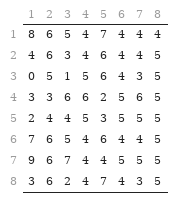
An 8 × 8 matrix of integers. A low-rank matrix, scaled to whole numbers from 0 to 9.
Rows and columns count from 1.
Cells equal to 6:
11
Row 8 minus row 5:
1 2 -2 -1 4 -1 -2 0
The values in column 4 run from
4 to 6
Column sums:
36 42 33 36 41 35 34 39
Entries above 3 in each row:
8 7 5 5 6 8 8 5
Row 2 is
4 6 3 4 6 4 4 5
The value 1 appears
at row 3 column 3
